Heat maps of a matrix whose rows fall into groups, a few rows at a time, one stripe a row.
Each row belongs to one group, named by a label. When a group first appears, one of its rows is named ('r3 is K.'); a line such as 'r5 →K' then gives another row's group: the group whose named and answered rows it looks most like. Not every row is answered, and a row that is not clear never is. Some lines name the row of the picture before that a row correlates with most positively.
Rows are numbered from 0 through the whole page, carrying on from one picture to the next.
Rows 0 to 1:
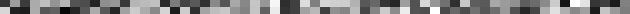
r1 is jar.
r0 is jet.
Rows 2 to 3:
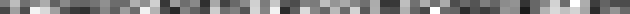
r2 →jet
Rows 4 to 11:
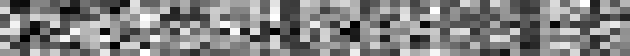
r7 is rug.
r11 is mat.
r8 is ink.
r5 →jar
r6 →jet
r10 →jar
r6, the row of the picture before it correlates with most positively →3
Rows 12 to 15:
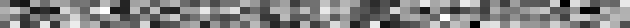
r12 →mat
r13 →rug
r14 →mat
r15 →ink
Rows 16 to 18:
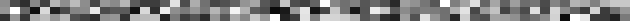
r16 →mat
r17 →ink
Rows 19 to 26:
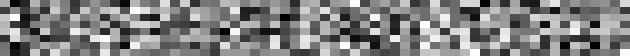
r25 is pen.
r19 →jar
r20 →rug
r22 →pen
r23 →ink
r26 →mat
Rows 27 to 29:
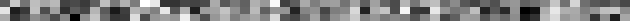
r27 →jet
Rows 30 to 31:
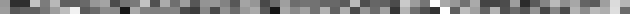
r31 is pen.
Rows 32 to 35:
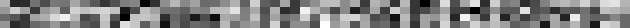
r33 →rug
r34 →pen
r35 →pen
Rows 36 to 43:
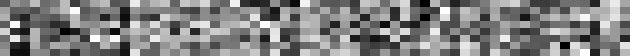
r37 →pen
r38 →jar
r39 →rug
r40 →jar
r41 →rug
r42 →mat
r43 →jar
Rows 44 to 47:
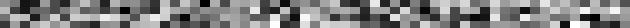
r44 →ink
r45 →jar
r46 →rug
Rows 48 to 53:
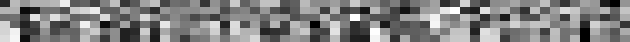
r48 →jet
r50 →mat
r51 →ink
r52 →ink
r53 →ink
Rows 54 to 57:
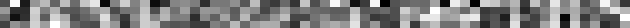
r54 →ink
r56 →mat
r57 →jet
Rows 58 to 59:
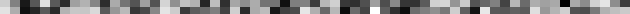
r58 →ink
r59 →ink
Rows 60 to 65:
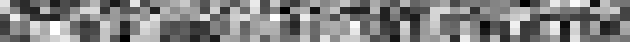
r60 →jar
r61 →ink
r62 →rug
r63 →jet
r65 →pen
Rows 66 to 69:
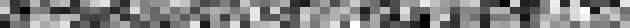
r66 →mat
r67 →jar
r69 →jet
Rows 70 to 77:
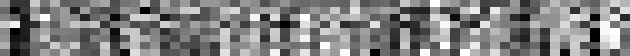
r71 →jar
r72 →pen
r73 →ink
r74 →pen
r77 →pen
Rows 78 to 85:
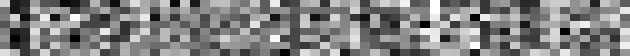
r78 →jar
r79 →mat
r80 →ink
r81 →jet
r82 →mat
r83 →jar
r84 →mat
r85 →ink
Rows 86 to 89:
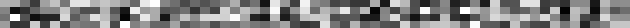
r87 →pen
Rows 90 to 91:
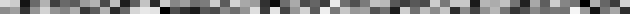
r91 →pen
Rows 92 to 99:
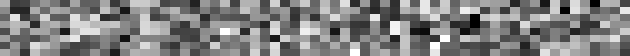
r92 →pen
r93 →mat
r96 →rug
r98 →jet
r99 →jar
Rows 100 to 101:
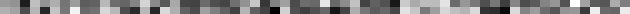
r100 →mat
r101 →mat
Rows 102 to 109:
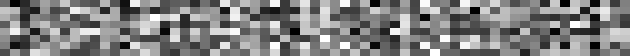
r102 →pen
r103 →ink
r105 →jet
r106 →rug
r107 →mat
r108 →pen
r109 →jet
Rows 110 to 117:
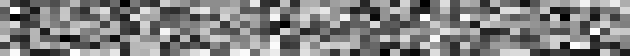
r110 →jar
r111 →rug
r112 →pen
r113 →ink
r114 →mat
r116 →jet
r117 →rug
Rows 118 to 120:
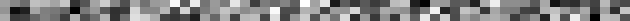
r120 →pen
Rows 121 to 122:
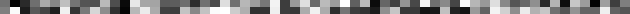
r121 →pen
